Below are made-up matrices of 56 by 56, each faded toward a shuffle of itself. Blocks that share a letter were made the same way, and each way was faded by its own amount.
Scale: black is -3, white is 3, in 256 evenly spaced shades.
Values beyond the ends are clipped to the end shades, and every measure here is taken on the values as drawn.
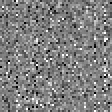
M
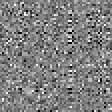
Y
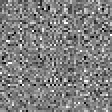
Y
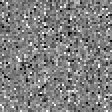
M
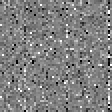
M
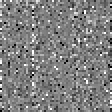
M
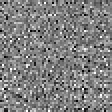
Y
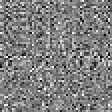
Y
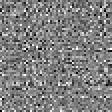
Y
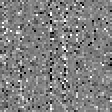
M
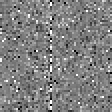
M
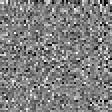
Y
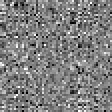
Y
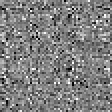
Y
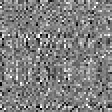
Y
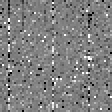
M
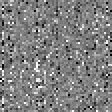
M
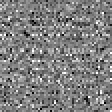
Y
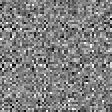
Y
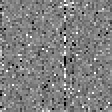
M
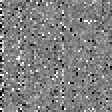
M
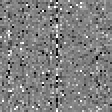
M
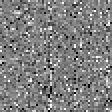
M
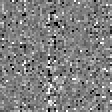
M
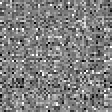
Y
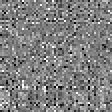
Y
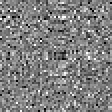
Y
